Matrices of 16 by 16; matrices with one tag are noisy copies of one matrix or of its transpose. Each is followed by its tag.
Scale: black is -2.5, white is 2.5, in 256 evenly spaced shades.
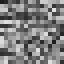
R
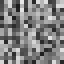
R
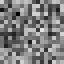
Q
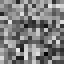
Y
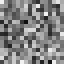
Q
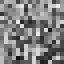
Y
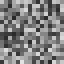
Q
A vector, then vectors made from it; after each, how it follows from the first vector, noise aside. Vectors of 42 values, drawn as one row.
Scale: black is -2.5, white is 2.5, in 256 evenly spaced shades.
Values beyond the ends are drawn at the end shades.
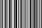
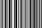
copied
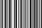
copied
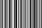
copied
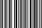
copied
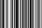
sign-scrambled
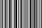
copied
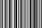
copied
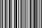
copied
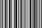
copied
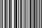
copied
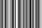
sign-scrambled
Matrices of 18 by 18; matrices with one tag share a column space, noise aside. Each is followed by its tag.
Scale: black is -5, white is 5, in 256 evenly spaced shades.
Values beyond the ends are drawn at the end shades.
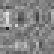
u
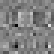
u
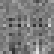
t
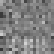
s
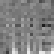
t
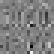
u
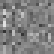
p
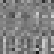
s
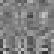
s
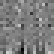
t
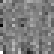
t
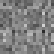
p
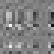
u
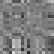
s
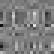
u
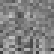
s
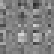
p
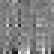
t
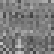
s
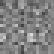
p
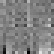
t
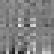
t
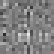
p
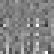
t
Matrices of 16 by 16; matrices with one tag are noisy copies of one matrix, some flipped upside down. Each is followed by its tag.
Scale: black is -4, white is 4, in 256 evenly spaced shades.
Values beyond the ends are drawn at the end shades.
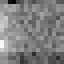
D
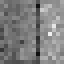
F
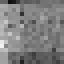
D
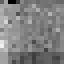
D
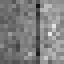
F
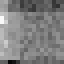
D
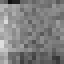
D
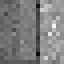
F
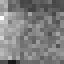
D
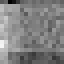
D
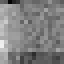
D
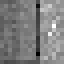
F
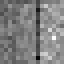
F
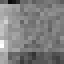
D
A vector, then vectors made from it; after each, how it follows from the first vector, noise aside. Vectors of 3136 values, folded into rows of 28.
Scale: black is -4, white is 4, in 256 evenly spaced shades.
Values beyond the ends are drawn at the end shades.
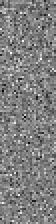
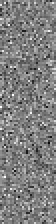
wrapped around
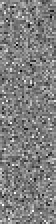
wrapped around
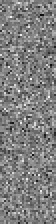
wrapped around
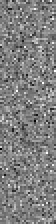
wrapped around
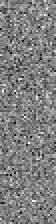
negated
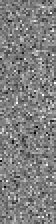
wrapped around
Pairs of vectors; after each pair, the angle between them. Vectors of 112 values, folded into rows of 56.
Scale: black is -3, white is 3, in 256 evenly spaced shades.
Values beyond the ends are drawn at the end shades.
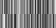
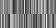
orthogonal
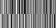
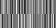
nearly parallel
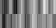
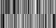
partly aligned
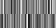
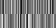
nearly opposite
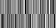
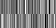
nearly opposite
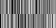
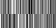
nearly opposite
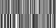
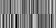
nearly opposite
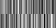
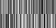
nearly parallel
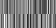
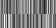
nearly parallel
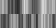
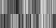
nearly parallel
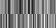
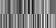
nearly parallel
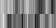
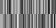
orthogonal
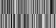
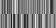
nearly parallel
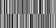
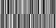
nearly opposite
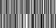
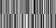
nearly parallel
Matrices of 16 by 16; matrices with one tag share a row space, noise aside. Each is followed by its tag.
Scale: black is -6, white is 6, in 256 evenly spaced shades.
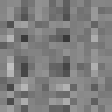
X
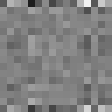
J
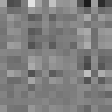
J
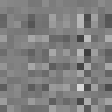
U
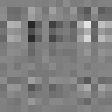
J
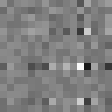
U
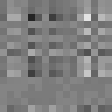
J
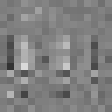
X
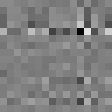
U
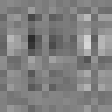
J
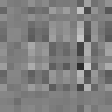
U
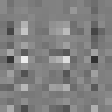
X
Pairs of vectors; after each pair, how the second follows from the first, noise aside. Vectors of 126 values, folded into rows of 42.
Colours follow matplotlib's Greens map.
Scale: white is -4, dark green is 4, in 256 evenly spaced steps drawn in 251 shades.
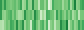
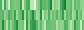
shuffled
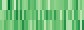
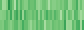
shrunk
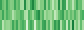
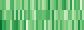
shuffled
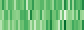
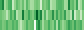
shuffled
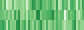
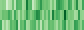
sign-scrambled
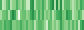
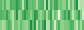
shuffled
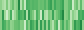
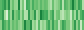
sign-scrambled
